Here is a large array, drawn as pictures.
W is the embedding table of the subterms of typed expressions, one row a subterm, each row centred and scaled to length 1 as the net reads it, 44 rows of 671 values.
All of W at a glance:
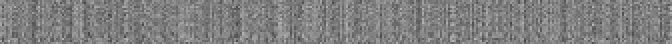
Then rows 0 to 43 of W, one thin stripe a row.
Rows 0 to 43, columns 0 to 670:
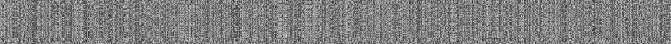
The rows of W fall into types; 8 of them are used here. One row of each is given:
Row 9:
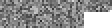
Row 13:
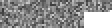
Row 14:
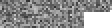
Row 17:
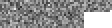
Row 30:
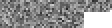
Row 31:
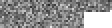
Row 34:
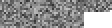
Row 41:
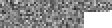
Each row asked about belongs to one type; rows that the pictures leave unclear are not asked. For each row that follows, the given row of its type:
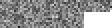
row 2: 31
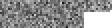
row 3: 17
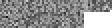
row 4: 9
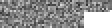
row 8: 13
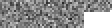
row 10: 17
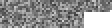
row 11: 31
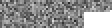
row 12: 34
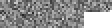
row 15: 41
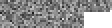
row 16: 14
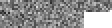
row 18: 41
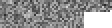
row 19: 31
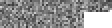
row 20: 9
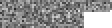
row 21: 13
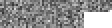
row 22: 9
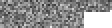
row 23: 31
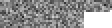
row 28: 41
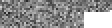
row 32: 34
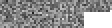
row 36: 14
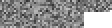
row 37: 34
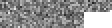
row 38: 30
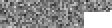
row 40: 17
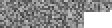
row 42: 41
